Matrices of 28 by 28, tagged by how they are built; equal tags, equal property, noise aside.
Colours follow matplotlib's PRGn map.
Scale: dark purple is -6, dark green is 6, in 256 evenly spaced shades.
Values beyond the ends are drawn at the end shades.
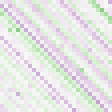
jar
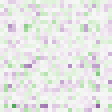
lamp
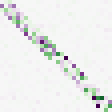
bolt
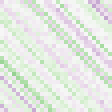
jar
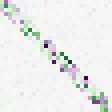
bolt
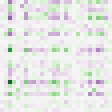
lamp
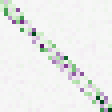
bolt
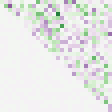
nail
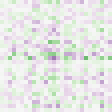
lamp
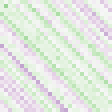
jar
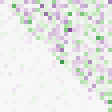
nail
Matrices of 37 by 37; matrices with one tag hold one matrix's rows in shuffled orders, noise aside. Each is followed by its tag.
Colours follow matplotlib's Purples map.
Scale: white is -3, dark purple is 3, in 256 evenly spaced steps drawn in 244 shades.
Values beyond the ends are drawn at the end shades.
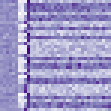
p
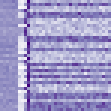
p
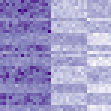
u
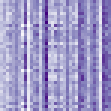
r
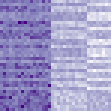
u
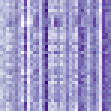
r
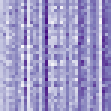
r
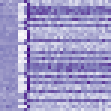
p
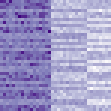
u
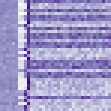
p
